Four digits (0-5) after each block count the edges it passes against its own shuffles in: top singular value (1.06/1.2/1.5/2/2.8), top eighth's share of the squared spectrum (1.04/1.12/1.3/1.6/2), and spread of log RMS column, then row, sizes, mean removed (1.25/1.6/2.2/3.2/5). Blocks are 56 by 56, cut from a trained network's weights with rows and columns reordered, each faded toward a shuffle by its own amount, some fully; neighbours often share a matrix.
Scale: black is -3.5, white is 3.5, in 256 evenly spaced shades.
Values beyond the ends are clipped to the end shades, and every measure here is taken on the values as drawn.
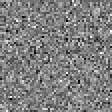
3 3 1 1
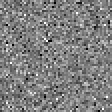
2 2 1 0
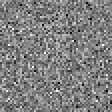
1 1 0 0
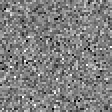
1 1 0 0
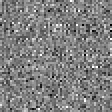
3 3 0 2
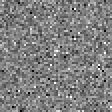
0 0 0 0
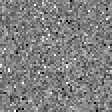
0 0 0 0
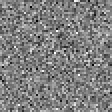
0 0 0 0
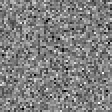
0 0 0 0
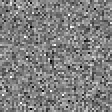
0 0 0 0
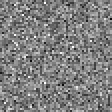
0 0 0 0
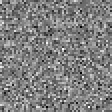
1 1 0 0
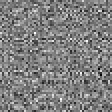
4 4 1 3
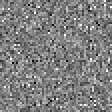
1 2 0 1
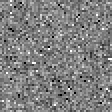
0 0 0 0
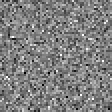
1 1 0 0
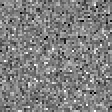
0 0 0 0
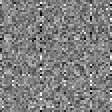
3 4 2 2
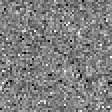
0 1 0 0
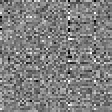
4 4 2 3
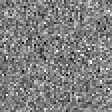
2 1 0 0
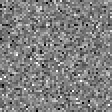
2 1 0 0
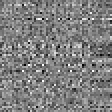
4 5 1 3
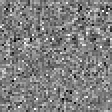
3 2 0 1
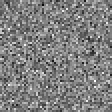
2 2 0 0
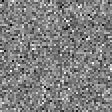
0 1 0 0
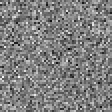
1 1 0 0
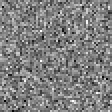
0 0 0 1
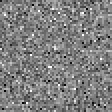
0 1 0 0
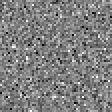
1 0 0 0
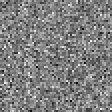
1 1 0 0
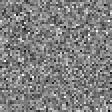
1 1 0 0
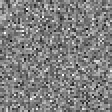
1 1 0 0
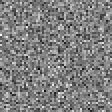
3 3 2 1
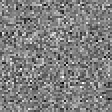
3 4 1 2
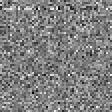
3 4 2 2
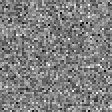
1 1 0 1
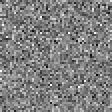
2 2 0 1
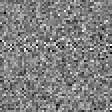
3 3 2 2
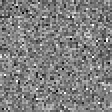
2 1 0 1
